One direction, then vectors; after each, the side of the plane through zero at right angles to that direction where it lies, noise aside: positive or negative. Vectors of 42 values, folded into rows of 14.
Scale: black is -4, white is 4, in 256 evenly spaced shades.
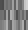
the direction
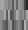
negative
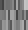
positive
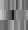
negative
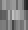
negative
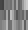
positive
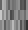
negative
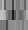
negative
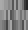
negative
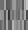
positive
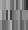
negative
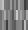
negative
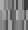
negative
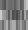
positive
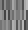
positive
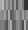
negative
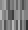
negative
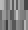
negative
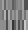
negative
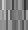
negative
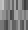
negative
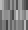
negative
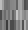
negative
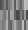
positive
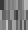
positive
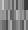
negative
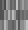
positive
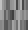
negative
